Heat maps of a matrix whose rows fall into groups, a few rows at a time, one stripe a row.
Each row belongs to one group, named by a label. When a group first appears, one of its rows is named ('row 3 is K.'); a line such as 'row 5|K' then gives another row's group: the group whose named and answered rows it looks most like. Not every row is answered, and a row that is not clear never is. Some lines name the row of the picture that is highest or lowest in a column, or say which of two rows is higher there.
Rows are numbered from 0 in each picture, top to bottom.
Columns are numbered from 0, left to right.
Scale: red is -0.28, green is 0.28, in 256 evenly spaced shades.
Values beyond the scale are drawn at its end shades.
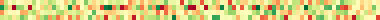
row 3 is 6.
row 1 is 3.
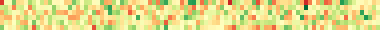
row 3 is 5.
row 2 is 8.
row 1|3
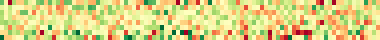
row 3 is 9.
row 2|6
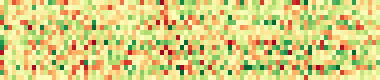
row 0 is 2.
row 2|2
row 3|3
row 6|9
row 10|8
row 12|8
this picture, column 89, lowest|5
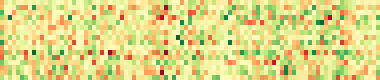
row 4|5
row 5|5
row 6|3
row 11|8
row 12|6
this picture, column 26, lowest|15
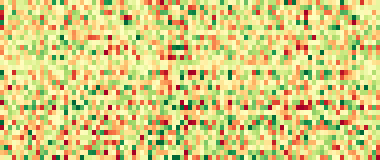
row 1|3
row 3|8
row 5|5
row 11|8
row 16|8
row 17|5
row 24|3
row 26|9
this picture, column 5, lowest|27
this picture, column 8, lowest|27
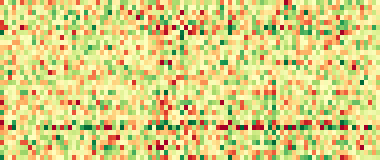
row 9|5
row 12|9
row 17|6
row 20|2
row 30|6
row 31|3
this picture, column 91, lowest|25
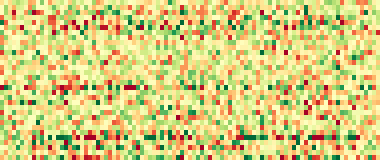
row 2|2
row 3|5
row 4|3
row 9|6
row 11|8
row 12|6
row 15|2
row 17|8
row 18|9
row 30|3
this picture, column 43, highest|6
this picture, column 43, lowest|27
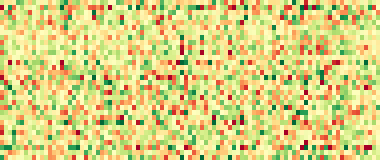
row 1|5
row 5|9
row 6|2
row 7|3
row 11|6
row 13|9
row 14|5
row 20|3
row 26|2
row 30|5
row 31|3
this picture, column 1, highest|29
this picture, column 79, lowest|9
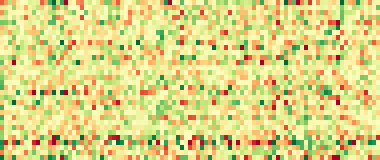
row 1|8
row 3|8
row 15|9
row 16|6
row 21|6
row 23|3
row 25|2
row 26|6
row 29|3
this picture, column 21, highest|2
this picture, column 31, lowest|11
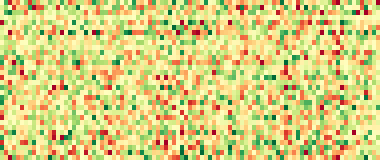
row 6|5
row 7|9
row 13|2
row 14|2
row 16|5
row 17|9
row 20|3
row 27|9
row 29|3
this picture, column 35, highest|30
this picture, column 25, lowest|26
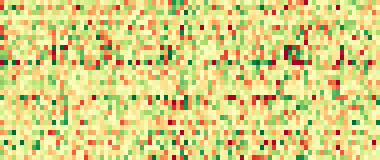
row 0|8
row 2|6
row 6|5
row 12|2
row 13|9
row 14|2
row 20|8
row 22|9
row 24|8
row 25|3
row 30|3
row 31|8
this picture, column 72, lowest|9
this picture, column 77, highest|24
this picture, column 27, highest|9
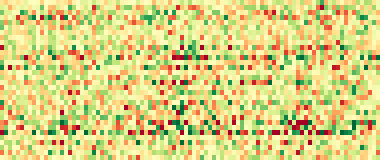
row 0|5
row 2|6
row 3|9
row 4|6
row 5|9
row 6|9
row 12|6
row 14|8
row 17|8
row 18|2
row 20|3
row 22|5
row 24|8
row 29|9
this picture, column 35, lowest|26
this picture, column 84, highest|18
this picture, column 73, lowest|25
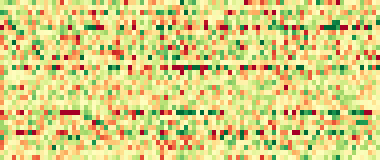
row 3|9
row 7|2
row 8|2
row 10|2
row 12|6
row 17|2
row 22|2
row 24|9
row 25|6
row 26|2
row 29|8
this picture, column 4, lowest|26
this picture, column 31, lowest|0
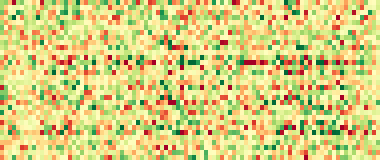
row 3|2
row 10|5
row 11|3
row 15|3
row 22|3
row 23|2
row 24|5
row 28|5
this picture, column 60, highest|12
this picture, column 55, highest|16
